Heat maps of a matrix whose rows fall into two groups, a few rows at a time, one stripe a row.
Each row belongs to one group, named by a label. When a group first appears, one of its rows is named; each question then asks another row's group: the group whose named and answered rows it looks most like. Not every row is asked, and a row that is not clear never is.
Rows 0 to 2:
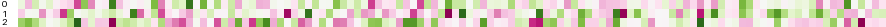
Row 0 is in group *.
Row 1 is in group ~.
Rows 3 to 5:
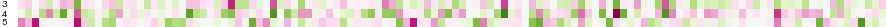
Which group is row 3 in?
~
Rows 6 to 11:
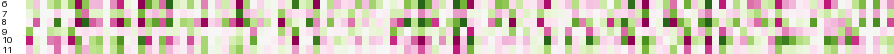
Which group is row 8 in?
~
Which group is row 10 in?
~
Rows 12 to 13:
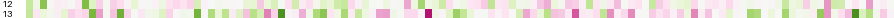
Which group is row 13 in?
*
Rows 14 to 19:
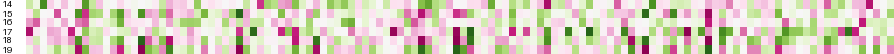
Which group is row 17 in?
~
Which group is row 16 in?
*
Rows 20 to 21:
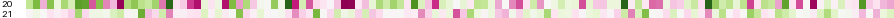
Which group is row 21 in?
~
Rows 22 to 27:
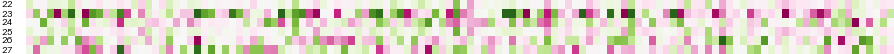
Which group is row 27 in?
*
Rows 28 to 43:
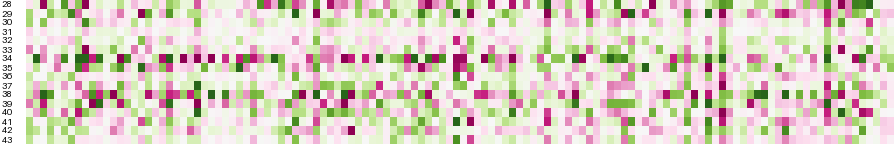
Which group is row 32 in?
~
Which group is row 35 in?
~
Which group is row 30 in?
*
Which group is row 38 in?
*
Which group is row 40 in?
*
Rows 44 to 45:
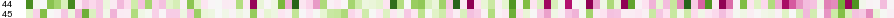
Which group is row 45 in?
*
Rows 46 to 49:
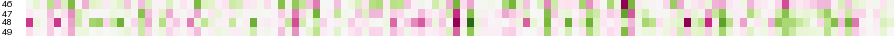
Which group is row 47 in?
~
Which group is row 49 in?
~
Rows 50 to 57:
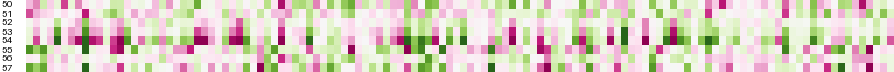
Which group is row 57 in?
*
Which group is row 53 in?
~
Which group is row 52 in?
~
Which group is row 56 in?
*
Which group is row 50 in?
*
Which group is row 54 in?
~
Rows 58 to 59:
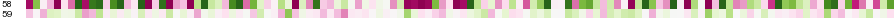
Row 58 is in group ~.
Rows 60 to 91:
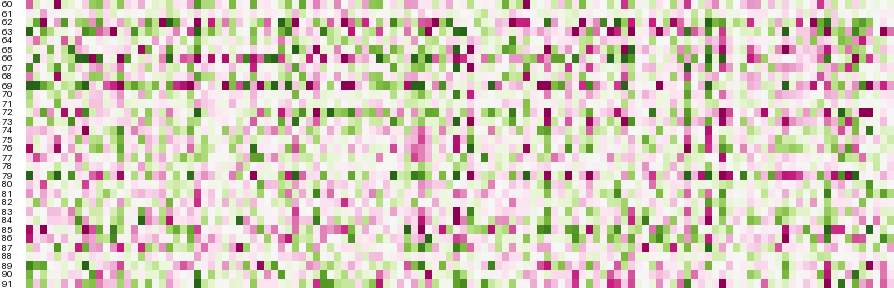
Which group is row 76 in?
~
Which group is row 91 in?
*
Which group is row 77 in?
*
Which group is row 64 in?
*
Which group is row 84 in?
~
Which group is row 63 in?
*
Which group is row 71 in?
~
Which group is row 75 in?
~
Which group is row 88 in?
~
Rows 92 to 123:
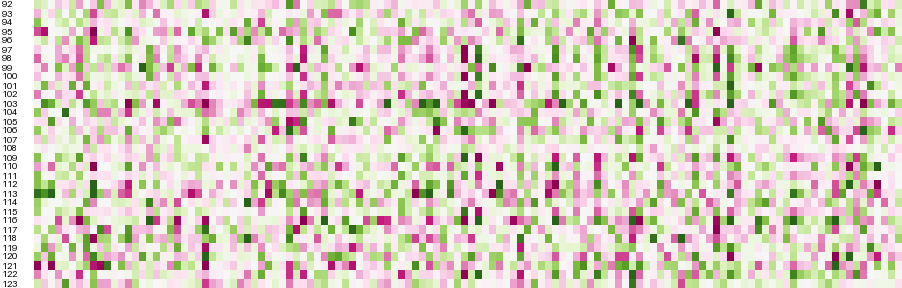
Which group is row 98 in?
~
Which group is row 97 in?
~
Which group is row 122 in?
~
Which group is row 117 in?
*
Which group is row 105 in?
*
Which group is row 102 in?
~
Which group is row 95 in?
*
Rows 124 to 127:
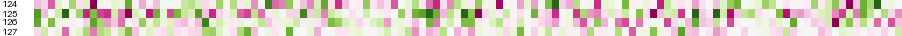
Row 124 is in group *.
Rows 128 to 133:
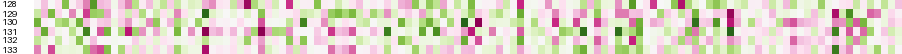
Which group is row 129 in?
*
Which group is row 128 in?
~
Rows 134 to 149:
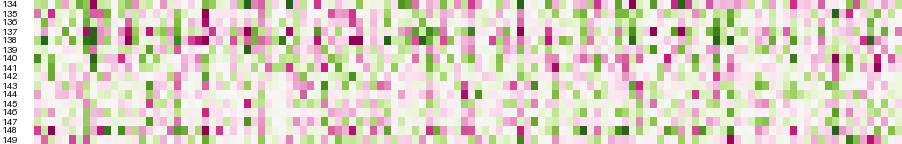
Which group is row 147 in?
~
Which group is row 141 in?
*
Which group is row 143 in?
~
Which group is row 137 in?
~
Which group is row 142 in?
*
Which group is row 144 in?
~
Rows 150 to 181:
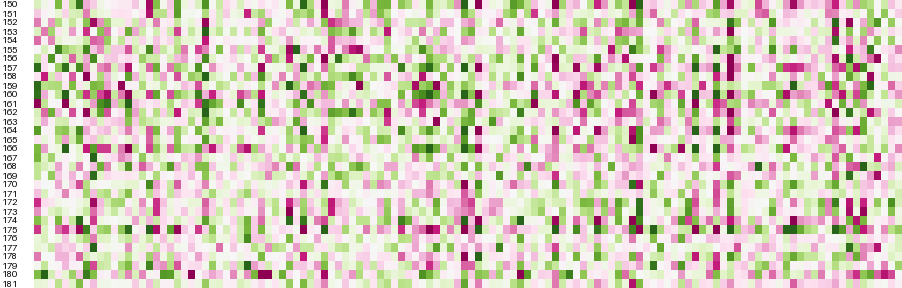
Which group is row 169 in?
*
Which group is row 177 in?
*
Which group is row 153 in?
*
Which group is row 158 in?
*
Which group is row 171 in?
~
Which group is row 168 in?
*
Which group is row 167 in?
*
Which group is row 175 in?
~
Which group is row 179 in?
~
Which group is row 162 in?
*
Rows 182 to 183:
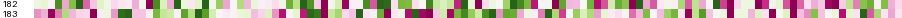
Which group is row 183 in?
*
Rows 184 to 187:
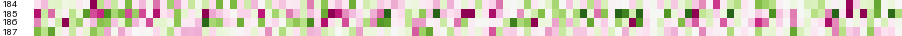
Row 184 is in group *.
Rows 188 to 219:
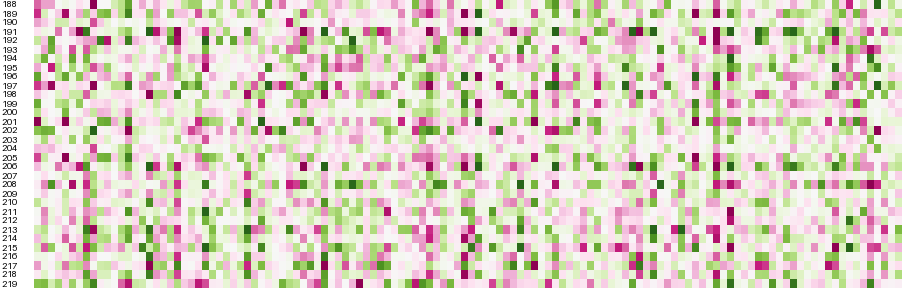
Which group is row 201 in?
~
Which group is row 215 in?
*
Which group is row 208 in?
*
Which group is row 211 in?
*
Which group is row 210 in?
~
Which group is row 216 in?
~
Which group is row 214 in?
~
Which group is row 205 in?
~
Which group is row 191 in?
~
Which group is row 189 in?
~
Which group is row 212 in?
*
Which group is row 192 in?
*
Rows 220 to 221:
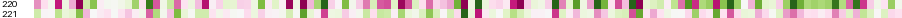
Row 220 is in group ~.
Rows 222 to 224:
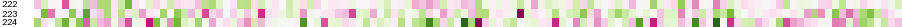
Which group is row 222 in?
~
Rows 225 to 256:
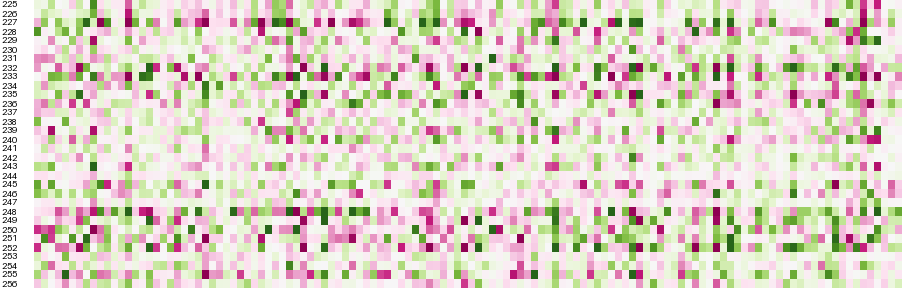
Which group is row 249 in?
~
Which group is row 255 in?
~
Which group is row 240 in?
*
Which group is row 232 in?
~
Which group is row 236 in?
*
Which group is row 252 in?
~
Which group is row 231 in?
*
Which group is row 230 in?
~
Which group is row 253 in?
~
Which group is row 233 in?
*
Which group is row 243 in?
*
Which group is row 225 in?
*
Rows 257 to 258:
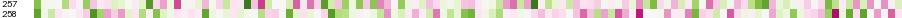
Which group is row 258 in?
*
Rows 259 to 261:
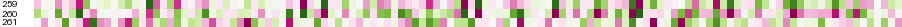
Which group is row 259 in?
~
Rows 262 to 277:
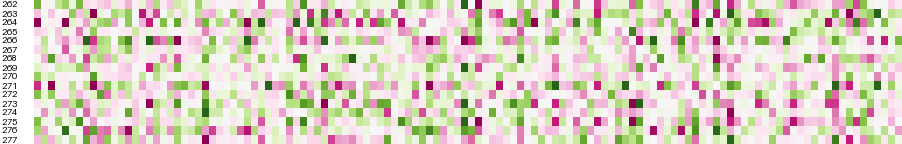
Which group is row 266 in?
~
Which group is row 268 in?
*
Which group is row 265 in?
~
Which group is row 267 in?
~
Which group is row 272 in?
*
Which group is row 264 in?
~
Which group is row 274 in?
*
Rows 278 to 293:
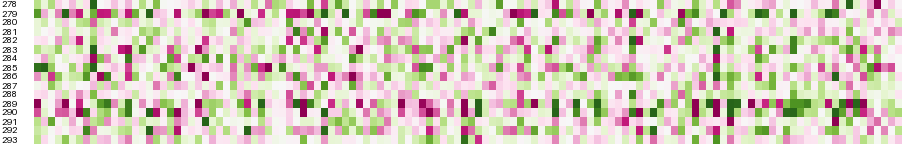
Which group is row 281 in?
*
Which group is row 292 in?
~
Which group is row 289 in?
~
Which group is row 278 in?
*
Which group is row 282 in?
~
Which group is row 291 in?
*
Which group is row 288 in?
~
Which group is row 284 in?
*
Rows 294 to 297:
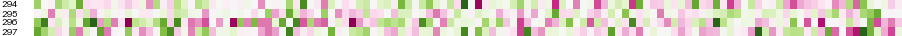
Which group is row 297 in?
*
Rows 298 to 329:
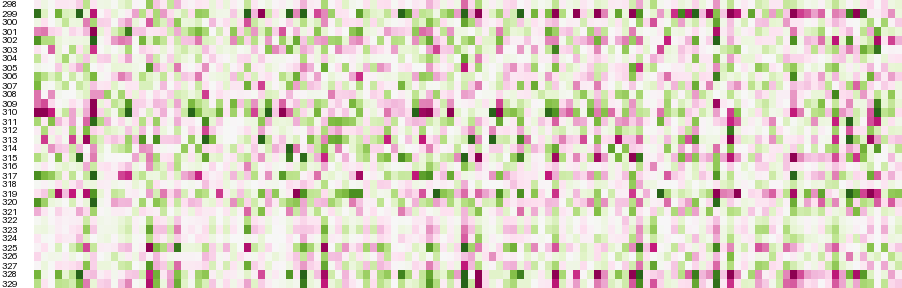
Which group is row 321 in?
~
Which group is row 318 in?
~
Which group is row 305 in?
~
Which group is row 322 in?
~
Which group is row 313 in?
*
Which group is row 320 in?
*
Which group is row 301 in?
*
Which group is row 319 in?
*
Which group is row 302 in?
*
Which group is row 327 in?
~
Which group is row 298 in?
~
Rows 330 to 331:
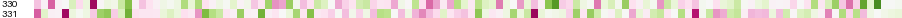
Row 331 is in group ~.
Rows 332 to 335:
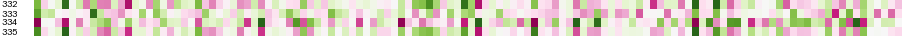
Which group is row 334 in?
~
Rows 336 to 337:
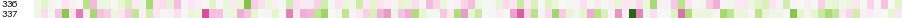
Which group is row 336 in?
~
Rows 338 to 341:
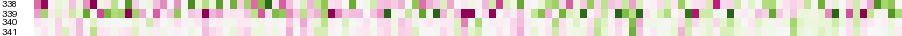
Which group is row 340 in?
~
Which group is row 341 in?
~
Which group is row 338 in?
*
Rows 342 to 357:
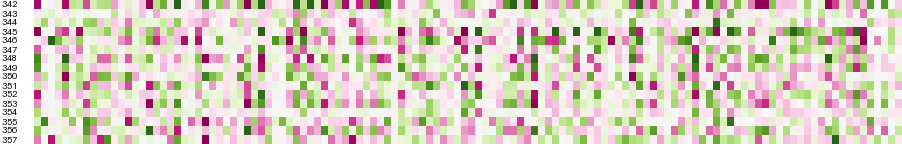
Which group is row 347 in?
~
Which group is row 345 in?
~
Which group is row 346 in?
*
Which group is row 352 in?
~
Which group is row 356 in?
~
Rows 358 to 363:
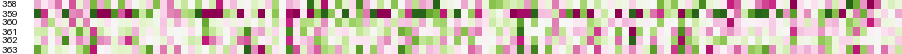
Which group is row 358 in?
*
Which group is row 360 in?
*
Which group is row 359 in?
~
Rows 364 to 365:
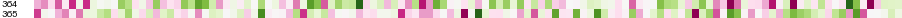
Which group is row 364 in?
*
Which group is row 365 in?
~
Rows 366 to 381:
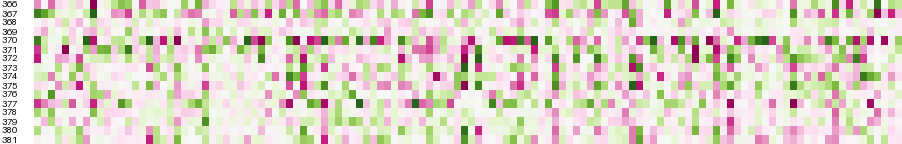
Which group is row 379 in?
*
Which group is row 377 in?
*
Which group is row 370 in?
~
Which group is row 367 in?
*
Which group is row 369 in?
*
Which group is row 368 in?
~
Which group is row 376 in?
*
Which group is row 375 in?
~
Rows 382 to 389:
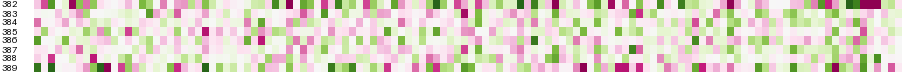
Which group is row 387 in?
~
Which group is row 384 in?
~
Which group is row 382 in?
*
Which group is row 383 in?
~
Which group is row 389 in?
*
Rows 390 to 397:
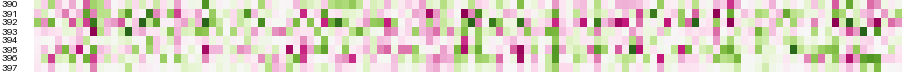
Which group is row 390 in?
*
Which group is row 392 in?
*
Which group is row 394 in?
~
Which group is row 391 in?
~
